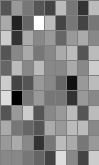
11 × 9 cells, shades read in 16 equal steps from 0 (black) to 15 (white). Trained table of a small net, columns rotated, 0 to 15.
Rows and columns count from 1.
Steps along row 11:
same down down down up down down up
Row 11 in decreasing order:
13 12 8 8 8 7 6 4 4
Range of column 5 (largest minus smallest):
7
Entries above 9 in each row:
2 3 3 4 4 2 1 3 4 3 2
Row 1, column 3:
7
